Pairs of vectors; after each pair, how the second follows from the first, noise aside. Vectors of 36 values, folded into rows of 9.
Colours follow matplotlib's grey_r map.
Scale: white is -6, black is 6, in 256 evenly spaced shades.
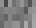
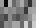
scaled up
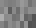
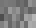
negated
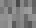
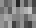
scaled up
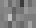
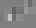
partly zeroed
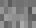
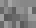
negated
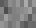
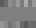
partly zeroed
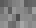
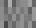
shuffled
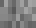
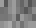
negated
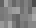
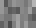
negated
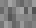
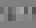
partly zeroed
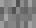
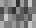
scaled up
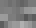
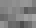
negated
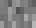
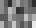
scaled up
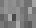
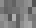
negated
